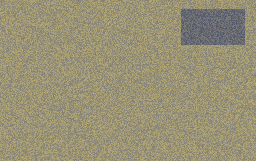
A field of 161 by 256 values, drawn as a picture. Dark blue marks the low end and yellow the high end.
Neither half mirrors the other. In the top right lies a patch that is lower than the rest. No regular stripes run through it. Overall the values sit about 60% of the way up the scale. The ninth with the lowest average is the top right.
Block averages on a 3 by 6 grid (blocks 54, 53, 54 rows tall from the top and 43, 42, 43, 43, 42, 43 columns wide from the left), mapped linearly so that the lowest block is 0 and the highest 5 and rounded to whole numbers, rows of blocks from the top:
5 5 5 5 0 0 / 5 5 5 5 5 5 / 5 5 5 5 5 5
